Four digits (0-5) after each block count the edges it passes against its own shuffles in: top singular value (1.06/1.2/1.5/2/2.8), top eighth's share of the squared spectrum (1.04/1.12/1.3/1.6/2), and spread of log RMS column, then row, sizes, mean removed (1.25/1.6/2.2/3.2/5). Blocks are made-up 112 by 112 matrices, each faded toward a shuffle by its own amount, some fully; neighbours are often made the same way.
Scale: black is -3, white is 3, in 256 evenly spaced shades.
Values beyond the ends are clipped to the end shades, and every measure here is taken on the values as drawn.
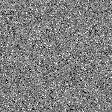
0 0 0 0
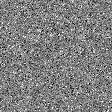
1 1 0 0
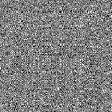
4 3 2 2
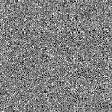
4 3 1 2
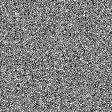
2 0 0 0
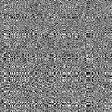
5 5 3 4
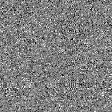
4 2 1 2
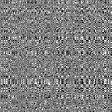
5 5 4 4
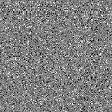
4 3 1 2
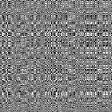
5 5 4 4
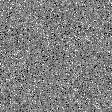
1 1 0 0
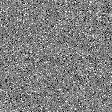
3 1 0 0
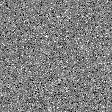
1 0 0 0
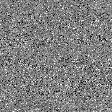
1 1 0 2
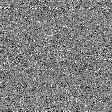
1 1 0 2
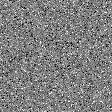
0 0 0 0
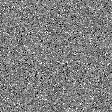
0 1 0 1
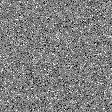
0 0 0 0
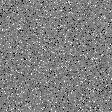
0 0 0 0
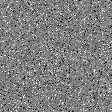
0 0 0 0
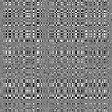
5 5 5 5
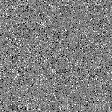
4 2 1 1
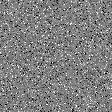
0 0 0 0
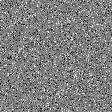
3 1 0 0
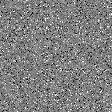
3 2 0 1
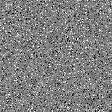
4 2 1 0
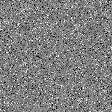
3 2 0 0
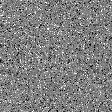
3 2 0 0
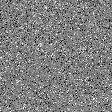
2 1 0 0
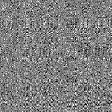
5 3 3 2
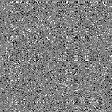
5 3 2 2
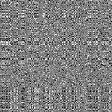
5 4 3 3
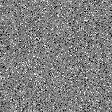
3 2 0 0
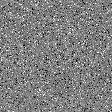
2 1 0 0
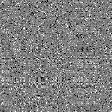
4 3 2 2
